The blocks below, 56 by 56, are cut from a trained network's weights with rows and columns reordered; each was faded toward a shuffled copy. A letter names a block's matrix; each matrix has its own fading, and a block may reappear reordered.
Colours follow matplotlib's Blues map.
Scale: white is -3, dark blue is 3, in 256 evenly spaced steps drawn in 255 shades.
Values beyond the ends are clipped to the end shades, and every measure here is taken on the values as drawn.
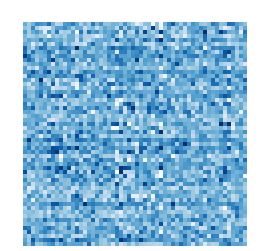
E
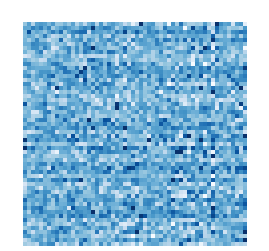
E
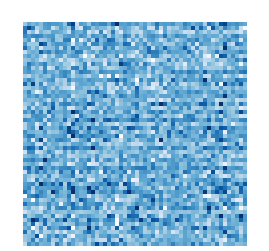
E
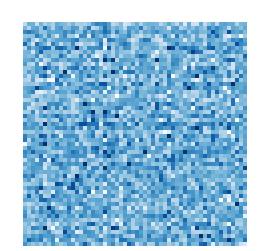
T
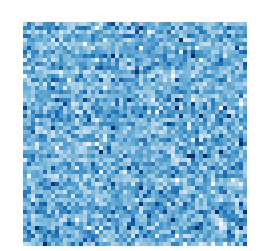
T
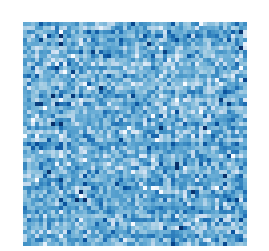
T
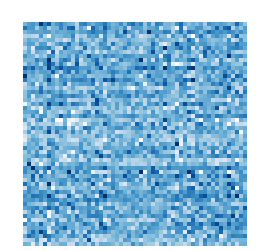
E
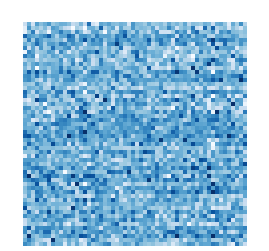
E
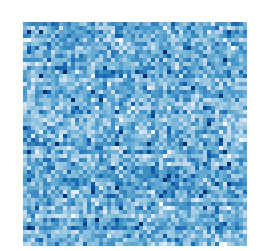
T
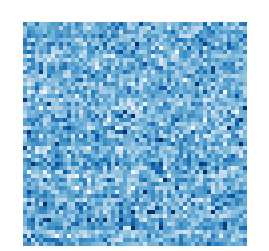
T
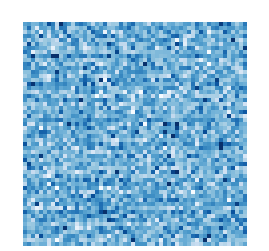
T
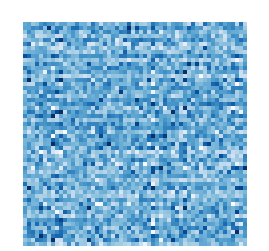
E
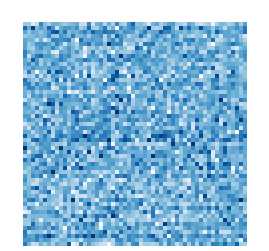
T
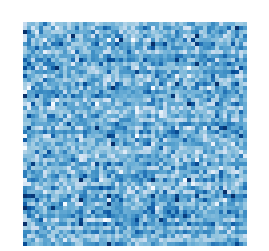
E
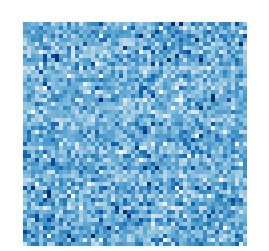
T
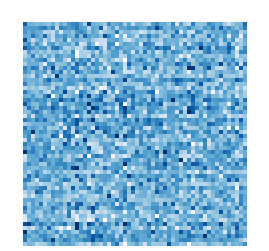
E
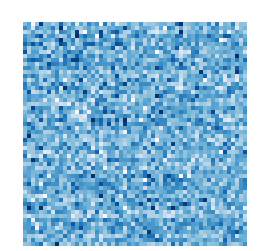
T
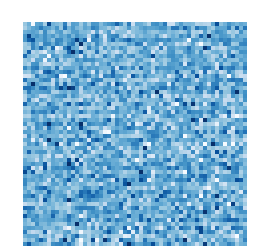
T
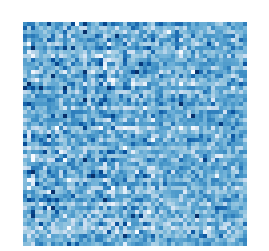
E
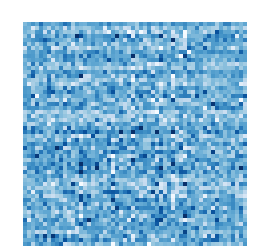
E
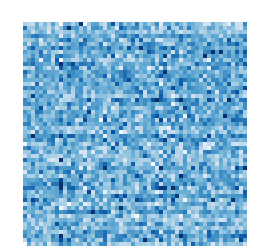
E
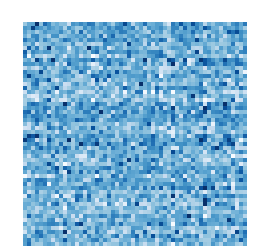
E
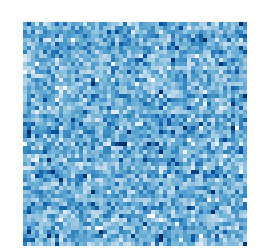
T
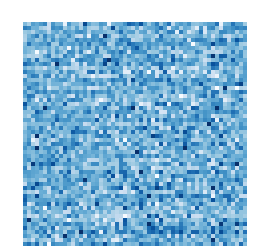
T
